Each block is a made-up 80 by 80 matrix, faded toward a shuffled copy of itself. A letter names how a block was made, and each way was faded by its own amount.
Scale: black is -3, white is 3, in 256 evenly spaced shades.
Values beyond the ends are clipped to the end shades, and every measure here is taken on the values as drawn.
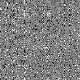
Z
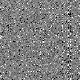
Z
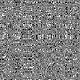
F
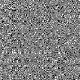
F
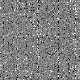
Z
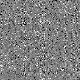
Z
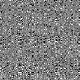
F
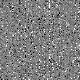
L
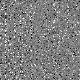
L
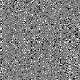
Z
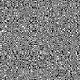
F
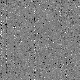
L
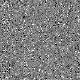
L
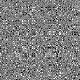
F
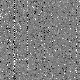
L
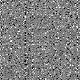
Z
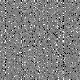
Z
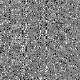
Z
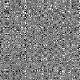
F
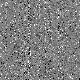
L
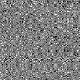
F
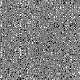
Z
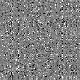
Z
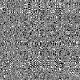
F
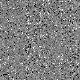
L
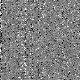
L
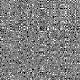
F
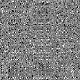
F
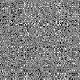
F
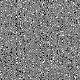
L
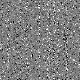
L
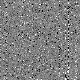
L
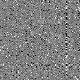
Z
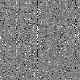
Z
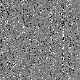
L
